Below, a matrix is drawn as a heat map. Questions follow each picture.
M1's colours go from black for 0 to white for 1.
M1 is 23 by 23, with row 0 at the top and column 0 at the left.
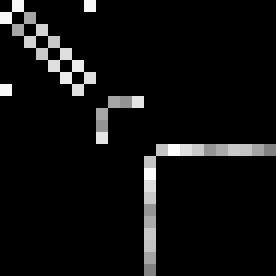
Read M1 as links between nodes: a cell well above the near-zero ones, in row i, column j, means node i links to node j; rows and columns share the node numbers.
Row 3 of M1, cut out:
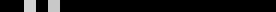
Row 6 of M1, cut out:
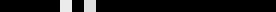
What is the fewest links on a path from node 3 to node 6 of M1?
3
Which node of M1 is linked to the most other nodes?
node 12
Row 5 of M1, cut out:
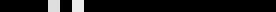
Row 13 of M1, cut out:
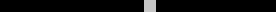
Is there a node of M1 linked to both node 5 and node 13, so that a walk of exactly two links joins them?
no
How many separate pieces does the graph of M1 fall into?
3
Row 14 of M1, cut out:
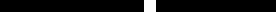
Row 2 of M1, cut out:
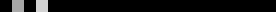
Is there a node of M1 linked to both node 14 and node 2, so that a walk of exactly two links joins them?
no
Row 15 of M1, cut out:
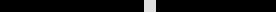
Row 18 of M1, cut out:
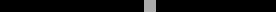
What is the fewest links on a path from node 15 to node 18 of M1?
2
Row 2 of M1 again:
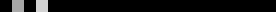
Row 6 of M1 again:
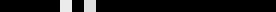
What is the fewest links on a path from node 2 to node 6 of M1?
4
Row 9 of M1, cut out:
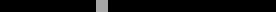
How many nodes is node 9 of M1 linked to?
1
